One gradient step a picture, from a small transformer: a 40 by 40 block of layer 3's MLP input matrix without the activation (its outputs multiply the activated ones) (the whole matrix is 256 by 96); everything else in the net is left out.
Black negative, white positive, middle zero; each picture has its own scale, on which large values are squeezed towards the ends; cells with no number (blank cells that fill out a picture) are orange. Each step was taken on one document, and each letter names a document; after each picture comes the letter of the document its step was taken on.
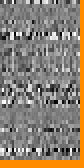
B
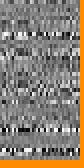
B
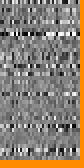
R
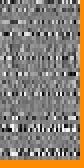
R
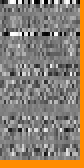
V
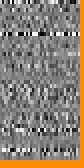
V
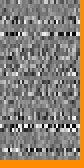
R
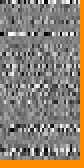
V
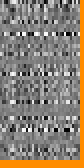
V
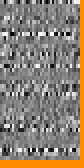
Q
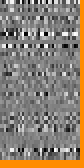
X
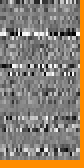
Q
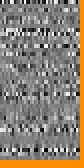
Q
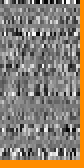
R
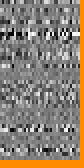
B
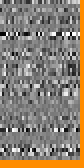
B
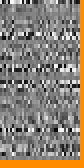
Q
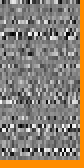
B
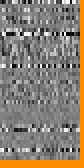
B
